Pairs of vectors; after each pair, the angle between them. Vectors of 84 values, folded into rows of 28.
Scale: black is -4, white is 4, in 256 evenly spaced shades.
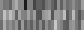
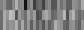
nearly parallel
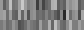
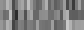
orthogonal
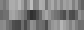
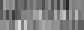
partly opposed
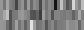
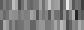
partly opposed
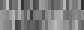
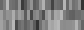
nearly parallel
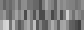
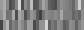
orthogonal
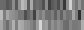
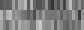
nearly parallel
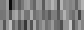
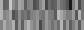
partly opposed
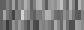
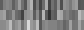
partly opposed
